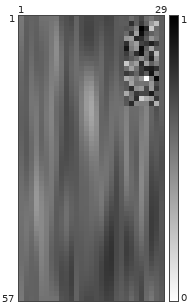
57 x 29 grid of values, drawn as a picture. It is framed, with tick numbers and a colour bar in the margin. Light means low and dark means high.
Mirror symmetry: none. Odd patch: rougher, in the top right. Roughest part: top right. Histogram: heavy tails on both sides. Grain: streaks running down.
